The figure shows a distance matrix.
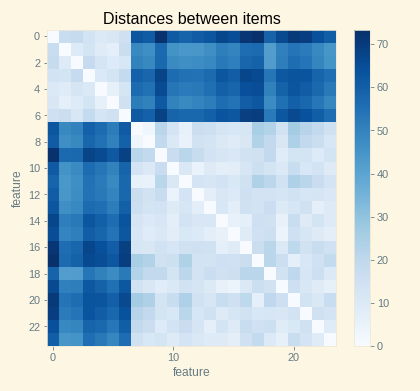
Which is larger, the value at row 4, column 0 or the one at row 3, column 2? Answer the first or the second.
the second
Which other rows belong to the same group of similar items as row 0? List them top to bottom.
1, 2, 3, 4, 5, 6
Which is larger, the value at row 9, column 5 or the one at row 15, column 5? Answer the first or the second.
the first
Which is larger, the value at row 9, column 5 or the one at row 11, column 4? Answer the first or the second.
the first
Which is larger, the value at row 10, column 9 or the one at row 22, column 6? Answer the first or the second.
the second
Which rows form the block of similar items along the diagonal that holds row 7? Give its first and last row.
7 to 23
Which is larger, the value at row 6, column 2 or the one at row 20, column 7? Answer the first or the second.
the second
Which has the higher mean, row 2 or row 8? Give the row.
2
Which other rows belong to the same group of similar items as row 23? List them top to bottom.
7, 8, 9, 10, 11, 12, 13, 14, 15, 16, 17, 18, 19, 20, 21, 22
